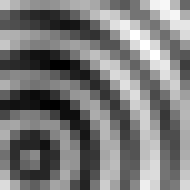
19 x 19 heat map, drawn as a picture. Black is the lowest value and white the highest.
The ninth with the highest average is the top right. The halves do not mirror each other. No row or column stands out. Concentric rings centre on the bottom left.
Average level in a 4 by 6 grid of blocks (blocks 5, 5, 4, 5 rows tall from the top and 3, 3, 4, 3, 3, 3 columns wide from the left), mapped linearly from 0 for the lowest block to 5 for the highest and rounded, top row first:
3 2 2 4 5 5 | 1 0 1 4 4 4 | 2 1 1 2 4 2 | 2 1 2 4 5 3
